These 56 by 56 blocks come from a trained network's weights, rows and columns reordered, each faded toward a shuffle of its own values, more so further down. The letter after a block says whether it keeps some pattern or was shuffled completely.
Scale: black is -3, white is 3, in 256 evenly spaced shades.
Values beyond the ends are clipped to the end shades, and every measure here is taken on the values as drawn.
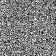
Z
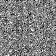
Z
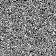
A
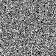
A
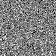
A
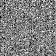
Z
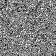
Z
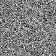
A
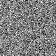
A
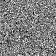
A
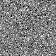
Z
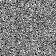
A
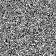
A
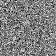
A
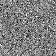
Z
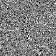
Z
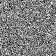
A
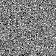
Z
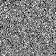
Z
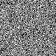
A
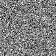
A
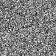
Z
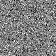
A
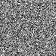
A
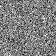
A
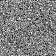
A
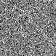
A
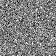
A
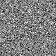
A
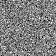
A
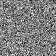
Z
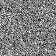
Z
